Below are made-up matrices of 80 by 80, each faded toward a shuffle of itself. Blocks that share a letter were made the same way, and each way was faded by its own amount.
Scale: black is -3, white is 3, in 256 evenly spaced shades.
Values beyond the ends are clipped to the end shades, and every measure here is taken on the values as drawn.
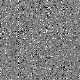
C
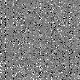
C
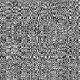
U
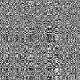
U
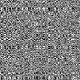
U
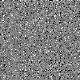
C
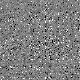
C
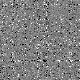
C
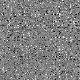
C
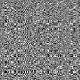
U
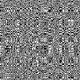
U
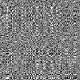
U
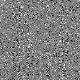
C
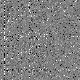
C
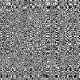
U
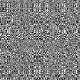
U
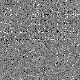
C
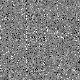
C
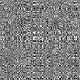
U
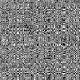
U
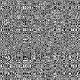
U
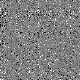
C
